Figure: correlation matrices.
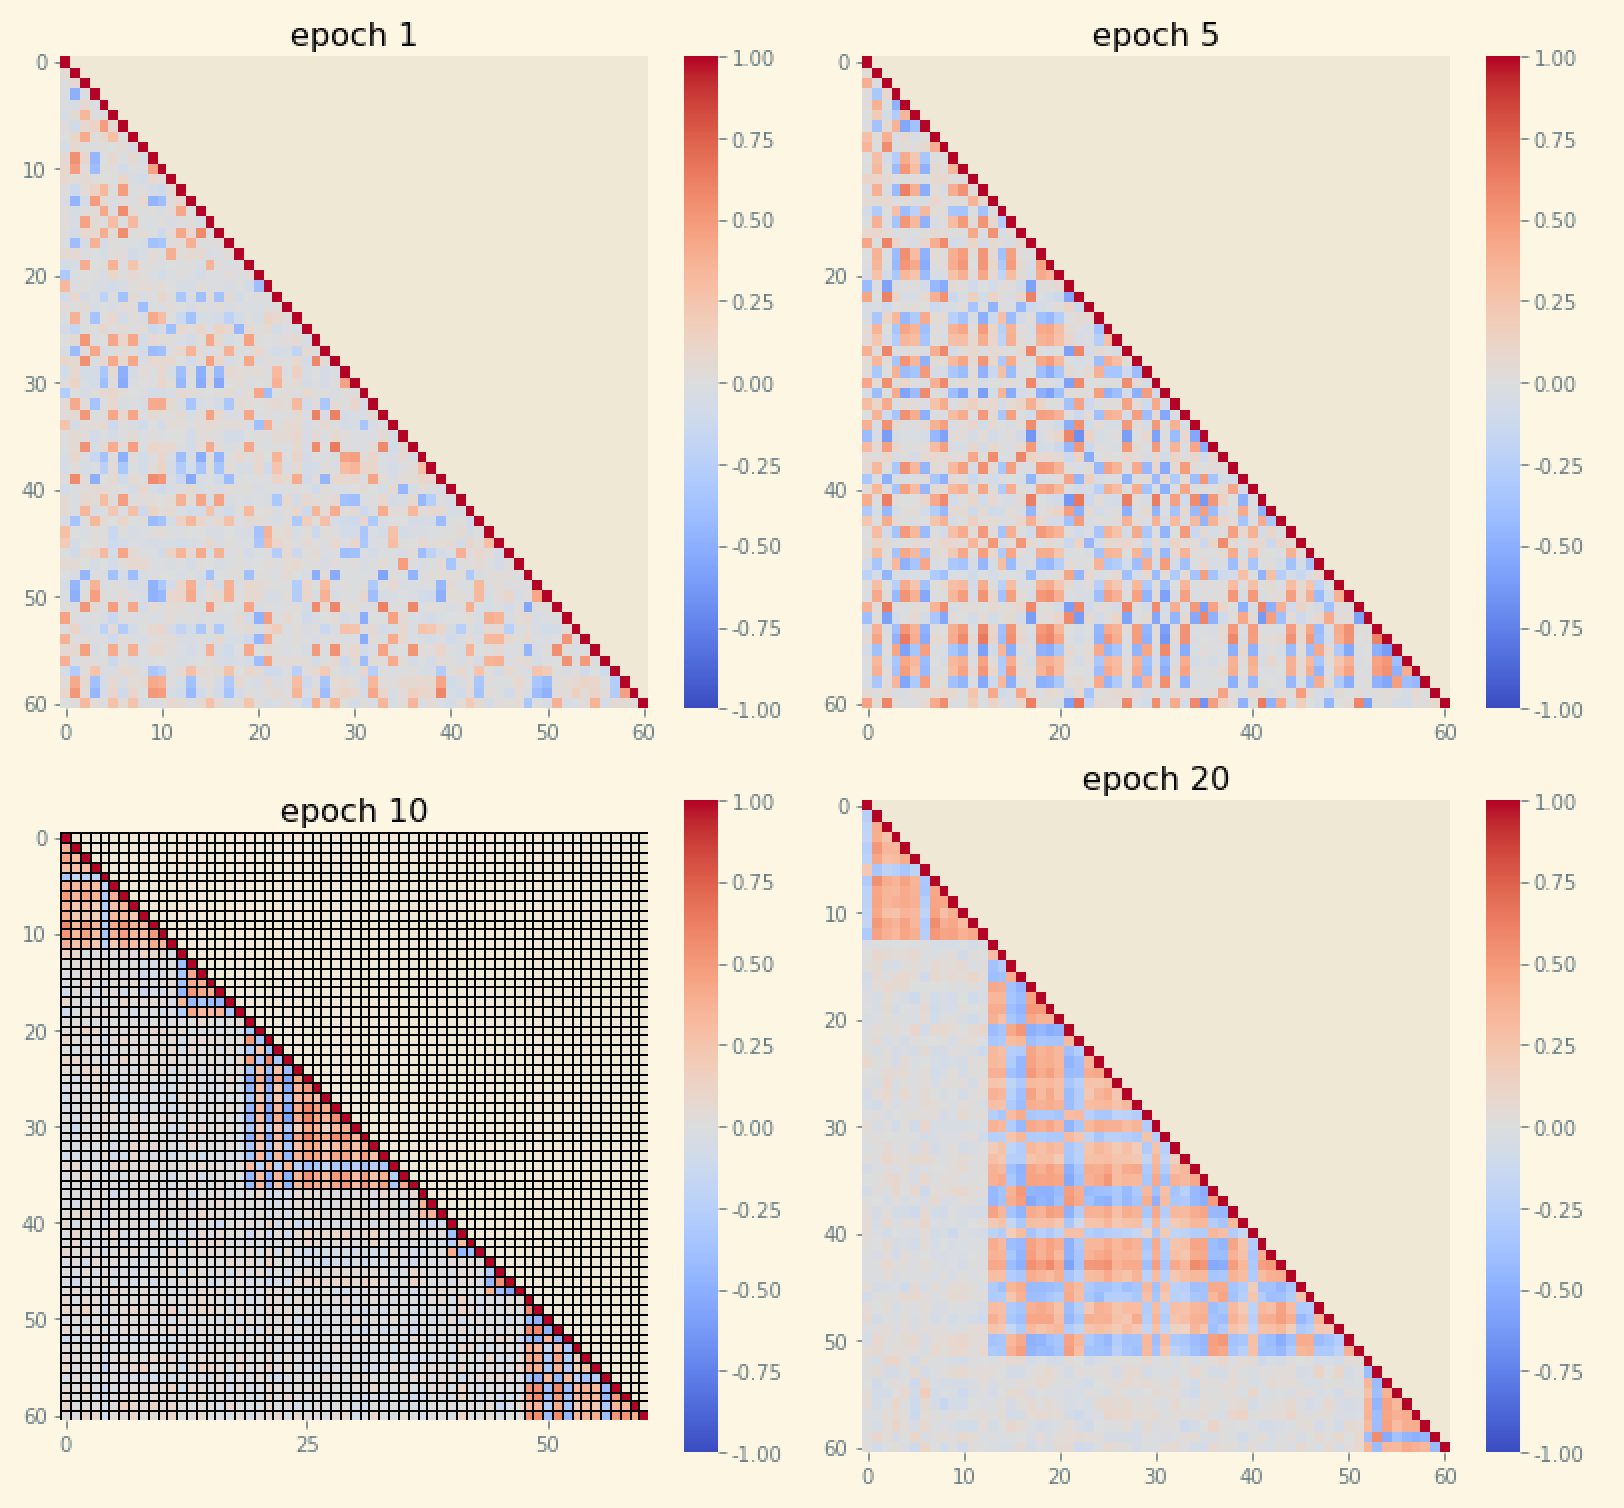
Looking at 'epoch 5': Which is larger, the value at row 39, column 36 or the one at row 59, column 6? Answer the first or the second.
the second
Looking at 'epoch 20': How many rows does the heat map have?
61
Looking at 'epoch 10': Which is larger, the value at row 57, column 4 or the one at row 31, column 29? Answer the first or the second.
the second
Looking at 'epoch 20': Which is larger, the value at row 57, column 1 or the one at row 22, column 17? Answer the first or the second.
the first
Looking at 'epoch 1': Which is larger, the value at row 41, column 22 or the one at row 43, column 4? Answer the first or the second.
the second
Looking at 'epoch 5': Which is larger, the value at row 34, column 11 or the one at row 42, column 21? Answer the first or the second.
the second
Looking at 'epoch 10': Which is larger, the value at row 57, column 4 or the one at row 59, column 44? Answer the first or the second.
the second
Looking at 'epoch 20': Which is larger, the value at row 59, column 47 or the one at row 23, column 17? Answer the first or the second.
the second
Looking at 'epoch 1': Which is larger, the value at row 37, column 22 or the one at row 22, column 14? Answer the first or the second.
the first
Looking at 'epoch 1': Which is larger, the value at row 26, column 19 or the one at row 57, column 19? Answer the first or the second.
the first
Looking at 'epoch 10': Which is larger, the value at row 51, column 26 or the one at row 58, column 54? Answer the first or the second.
the second
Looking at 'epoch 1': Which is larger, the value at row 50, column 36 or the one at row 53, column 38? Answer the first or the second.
the second
